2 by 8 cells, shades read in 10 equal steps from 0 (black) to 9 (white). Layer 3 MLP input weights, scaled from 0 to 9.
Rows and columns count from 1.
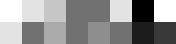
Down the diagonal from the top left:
9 4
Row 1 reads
9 8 7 4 4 8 0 9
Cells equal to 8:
3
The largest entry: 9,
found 2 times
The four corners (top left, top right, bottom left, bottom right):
9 9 8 2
